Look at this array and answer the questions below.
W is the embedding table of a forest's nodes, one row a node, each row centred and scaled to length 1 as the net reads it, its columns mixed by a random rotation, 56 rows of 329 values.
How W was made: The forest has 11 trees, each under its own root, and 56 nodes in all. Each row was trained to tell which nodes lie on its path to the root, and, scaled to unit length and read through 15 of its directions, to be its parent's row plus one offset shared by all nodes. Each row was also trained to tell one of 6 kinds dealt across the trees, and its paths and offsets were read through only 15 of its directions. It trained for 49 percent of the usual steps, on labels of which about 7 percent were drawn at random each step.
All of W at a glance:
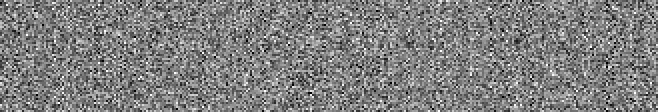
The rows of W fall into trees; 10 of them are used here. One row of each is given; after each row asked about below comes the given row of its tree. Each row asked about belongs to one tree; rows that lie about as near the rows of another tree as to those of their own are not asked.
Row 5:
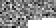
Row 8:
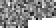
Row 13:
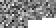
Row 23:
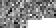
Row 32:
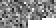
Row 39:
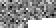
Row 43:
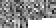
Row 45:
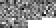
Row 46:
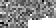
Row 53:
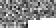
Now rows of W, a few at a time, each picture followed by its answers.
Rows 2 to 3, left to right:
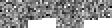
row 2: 43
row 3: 13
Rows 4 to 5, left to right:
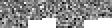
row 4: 32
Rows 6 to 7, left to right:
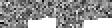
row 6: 46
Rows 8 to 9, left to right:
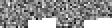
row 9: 5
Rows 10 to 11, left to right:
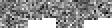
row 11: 13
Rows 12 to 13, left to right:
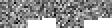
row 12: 39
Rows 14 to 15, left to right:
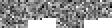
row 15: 46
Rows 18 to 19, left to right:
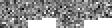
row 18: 45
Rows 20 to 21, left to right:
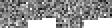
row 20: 8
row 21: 8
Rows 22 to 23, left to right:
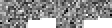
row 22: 23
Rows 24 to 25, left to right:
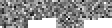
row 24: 8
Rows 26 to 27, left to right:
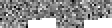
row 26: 53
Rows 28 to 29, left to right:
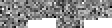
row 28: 39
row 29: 45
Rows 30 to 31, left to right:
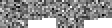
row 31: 43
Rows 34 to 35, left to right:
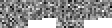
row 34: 39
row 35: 5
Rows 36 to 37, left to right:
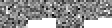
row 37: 45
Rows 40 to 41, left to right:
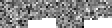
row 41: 45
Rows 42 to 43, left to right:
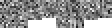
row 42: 13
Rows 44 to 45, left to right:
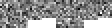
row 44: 39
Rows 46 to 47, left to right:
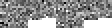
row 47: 13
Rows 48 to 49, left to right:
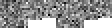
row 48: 45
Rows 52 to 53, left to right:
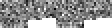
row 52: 39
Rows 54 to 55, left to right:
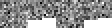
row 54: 13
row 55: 43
